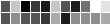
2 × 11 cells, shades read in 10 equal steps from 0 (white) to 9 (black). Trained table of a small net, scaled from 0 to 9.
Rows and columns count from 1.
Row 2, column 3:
6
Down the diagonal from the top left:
6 4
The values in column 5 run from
7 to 8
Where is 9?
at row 1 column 3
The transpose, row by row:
6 6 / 2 4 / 9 6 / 7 6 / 8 7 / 2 3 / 6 8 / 8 4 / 5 4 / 0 4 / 1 3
